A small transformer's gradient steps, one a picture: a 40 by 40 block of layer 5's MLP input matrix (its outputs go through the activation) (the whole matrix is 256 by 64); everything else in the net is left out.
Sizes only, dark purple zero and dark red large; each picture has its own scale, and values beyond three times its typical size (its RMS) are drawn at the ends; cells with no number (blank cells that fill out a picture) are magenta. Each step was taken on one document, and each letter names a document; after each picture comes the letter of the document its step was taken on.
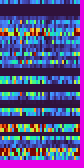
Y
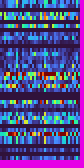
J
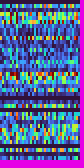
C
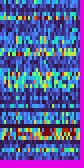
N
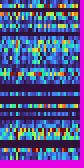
C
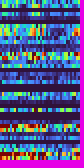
Y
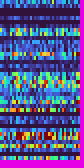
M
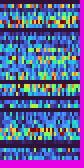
C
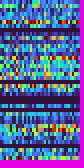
C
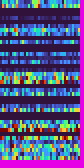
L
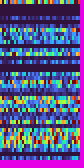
M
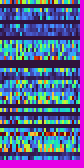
M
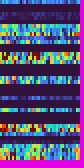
Y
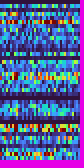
C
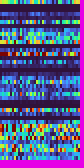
Y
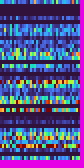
M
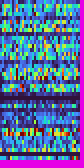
N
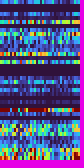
Y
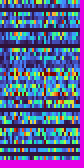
J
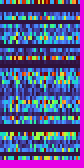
J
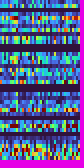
L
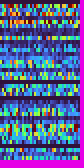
C
